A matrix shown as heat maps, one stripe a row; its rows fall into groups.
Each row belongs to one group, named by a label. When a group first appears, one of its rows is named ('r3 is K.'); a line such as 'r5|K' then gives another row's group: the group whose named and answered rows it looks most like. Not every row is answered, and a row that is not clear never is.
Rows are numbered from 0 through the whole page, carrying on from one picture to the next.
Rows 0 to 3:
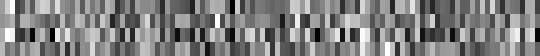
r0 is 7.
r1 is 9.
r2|7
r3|9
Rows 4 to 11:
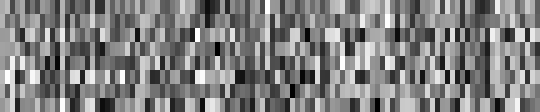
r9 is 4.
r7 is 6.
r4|6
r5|9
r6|4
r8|9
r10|9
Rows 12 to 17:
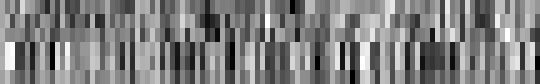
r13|6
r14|6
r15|7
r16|7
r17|7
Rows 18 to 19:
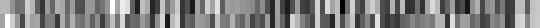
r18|4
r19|4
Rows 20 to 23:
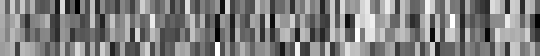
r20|9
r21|6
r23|9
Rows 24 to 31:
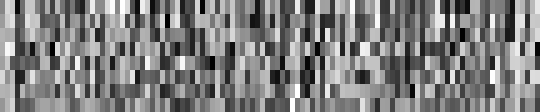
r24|4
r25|4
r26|4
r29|4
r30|9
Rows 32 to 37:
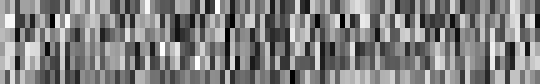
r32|9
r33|7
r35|4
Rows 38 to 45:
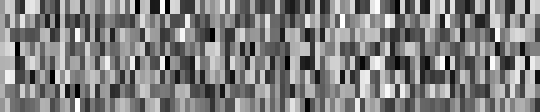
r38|4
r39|9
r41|7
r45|6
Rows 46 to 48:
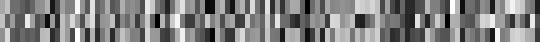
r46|6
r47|4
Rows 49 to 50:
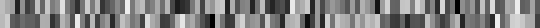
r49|7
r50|6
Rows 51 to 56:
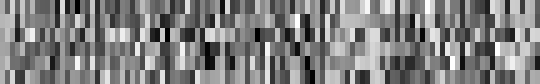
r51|9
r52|9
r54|6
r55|6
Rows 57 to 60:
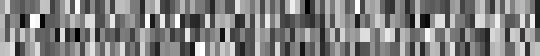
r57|6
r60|4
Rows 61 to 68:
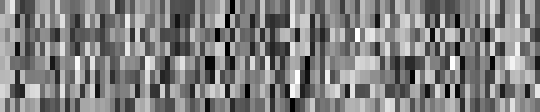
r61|7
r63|6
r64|7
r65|6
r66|9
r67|4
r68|9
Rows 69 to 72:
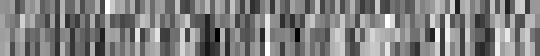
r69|4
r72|6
